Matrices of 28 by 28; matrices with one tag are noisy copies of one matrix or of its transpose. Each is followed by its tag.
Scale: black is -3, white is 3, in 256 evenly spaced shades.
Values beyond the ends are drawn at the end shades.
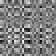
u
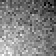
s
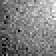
s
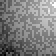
s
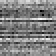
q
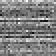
q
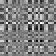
u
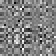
u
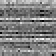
q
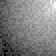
s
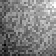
s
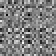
u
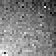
s
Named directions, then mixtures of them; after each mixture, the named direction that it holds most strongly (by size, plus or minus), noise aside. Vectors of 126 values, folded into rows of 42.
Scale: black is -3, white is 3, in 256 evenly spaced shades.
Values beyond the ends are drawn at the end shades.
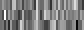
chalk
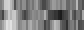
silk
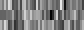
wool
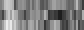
silk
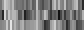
silk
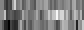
silk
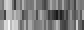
silk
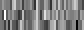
chalk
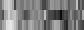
silk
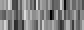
wool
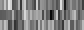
wool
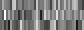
chalk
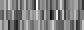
wool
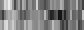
silk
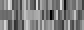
wool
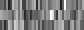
wool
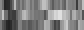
silk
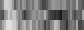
silk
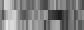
silk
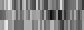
wool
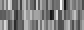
wool
